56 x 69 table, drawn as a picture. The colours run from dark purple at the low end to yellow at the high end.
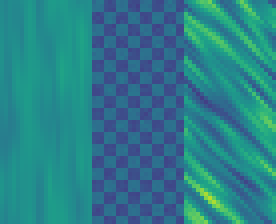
It is made of 1 by 3 panels. Panel 1,1: middling, streaked downward, faint in contrast. Panel 1,2: low, checkered. Panel 1,3: middling, slanting down to the right, strong in contrast.
